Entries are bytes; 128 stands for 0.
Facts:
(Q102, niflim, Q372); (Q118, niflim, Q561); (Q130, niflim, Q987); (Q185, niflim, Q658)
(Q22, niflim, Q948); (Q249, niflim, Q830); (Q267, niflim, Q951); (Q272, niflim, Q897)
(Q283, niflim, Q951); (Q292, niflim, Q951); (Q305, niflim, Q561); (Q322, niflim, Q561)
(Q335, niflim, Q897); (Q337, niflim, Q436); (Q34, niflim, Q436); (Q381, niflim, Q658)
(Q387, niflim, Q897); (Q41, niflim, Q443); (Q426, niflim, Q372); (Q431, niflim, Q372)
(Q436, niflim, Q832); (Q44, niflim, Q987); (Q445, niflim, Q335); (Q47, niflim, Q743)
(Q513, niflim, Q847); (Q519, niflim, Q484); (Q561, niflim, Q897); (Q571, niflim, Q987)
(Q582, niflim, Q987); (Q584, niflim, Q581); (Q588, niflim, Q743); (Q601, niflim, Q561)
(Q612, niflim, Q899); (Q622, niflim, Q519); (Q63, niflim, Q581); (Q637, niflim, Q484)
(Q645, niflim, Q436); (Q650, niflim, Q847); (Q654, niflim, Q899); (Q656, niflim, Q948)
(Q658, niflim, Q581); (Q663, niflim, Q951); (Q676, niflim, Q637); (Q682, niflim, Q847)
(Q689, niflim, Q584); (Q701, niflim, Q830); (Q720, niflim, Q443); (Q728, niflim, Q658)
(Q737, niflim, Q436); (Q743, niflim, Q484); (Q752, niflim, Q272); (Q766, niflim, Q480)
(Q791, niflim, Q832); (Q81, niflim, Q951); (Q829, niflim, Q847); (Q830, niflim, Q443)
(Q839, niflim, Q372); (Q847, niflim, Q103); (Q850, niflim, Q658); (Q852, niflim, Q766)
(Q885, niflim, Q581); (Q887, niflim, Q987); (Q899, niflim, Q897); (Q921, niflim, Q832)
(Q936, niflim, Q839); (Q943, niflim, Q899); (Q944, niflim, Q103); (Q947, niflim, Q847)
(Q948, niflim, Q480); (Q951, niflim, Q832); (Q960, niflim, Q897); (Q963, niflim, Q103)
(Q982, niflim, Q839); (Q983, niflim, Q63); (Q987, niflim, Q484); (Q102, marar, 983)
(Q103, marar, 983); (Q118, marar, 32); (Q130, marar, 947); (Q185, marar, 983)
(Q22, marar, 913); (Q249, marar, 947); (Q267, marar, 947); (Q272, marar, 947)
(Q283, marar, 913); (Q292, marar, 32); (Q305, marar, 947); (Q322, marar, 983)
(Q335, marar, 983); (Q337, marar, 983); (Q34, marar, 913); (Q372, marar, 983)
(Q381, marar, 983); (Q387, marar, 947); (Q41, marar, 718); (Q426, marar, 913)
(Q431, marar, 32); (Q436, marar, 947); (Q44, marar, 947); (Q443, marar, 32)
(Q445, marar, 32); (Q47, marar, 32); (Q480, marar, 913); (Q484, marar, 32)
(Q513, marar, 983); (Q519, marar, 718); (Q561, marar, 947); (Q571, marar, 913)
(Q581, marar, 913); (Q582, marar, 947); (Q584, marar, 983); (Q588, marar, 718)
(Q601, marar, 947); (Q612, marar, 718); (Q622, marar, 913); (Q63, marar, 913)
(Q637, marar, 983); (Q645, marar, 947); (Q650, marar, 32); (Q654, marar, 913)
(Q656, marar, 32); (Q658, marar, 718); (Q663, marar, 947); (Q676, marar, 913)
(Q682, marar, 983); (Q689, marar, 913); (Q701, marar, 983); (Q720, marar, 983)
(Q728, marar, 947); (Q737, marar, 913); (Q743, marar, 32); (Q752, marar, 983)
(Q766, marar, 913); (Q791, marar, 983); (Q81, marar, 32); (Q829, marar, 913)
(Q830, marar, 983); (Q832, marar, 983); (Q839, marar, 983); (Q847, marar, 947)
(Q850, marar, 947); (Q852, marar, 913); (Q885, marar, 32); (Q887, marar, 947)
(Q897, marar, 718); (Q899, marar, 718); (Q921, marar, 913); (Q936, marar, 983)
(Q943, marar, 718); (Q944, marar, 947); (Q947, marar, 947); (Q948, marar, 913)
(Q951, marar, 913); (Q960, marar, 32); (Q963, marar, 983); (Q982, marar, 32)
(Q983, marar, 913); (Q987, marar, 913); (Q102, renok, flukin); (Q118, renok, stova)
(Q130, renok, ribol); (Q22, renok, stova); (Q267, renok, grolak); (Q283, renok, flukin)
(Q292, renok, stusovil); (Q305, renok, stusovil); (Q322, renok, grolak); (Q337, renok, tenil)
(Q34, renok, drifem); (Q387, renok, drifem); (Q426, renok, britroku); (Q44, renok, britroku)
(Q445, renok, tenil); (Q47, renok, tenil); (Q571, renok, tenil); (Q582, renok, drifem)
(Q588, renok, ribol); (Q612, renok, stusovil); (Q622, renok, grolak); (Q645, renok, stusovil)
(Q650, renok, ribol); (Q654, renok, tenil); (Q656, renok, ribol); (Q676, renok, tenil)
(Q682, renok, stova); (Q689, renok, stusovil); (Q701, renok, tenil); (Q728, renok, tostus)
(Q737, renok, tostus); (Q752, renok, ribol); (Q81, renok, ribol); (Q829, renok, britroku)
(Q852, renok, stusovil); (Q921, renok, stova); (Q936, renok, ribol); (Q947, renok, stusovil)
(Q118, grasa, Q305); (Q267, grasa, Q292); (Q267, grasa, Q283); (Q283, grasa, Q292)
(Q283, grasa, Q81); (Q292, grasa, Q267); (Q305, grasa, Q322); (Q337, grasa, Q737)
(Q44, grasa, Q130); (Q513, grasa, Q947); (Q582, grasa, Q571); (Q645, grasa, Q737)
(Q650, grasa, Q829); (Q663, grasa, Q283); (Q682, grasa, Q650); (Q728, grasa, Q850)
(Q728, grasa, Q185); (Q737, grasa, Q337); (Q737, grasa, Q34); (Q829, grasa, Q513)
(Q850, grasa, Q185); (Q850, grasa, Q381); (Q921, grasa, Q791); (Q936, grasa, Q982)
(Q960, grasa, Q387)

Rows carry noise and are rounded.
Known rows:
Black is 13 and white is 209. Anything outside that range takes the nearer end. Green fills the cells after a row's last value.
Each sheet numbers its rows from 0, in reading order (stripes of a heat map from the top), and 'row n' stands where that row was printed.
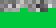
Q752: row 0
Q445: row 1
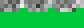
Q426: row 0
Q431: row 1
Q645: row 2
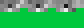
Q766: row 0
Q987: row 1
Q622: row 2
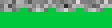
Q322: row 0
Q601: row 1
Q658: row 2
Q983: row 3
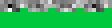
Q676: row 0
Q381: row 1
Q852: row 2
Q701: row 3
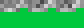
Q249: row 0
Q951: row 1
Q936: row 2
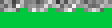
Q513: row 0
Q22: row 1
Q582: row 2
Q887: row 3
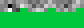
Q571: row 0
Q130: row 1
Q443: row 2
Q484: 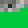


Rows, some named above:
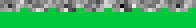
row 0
Q584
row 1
Q887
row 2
Q654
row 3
Q81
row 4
Q47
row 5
Q41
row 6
Q637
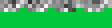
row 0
Q682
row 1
Q582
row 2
Q654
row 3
Q921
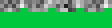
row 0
Q44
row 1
Q832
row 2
Q337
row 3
Q426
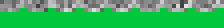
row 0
Q960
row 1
Q267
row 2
Q612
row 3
Q887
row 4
Q130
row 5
Q982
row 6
Q650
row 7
Q983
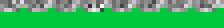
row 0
Q850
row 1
Q936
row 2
Q335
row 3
Q947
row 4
Q103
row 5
Q832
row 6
Q963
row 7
Q689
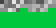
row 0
Q728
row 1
Q118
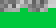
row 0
Q752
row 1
Q292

